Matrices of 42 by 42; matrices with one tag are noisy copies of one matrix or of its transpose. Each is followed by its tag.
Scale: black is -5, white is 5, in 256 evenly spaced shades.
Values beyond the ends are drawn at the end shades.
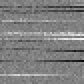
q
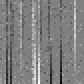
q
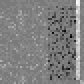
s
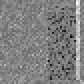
s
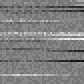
q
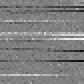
q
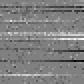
q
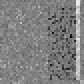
s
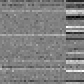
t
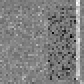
s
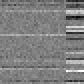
t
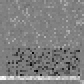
s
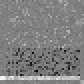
s
